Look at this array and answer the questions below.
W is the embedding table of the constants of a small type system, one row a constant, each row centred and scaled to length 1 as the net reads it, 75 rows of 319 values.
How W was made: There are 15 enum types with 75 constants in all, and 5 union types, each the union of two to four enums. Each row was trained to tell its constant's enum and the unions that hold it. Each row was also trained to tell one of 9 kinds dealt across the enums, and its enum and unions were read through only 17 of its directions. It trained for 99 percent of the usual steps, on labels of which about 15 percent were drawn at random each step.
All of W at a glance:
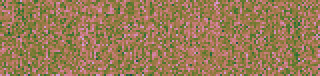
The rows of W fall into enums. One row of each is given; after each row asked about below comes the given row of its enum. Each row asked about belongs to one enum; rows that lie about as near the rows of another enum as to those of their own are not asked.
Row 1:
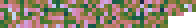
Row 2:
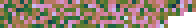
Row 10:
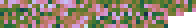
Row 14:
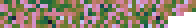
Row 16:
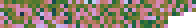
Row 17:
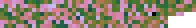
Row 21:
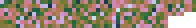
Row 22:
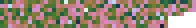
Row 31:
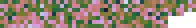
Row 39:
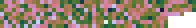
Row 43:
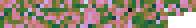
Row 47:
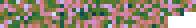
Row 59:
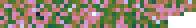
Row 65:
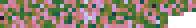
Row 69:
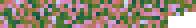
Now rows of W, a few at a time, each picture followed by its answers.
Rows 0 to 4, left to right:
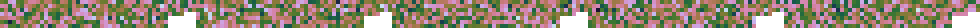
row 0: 65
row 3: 10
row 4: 39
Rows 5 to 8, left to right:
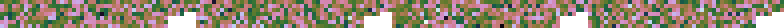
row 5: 14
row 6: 31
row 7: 16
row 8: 21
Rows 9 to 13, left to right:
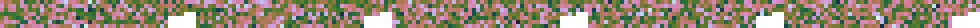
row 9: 47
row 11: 17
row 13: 10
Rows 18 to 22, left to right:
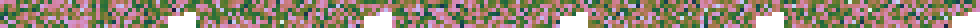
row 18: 43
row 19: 31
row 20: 16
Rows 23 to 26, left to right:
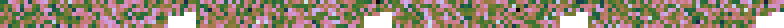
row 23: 65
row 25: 65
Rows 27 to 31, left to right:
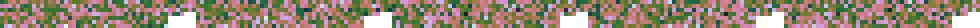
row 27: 22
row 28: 14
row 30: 17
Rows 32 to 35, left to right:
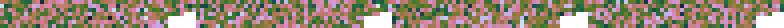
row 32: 2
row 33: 17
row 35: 21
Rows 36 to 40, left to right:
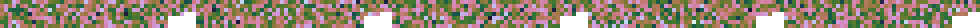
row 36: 65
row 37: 21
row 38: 1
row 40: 1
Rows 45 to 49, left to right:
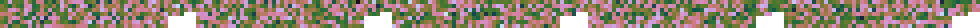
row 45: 1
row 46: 65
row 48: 69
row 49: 22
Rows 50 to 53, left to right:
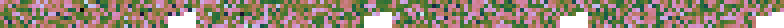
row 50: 10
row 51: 69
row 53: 16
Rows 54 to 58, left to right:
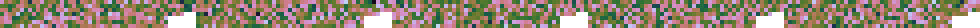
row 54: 16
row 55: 2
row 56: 1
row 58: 2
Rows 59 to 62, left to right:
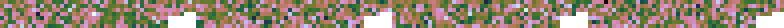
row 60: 31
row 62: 31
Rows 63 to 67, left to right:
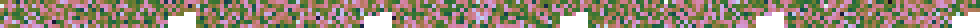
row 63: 47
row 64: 1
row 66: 2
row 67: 21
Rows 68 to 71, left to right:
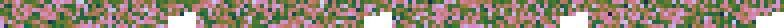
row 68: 17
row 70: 17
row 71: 59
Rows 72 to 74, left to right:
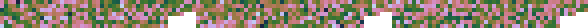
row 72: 16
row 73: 31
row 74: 10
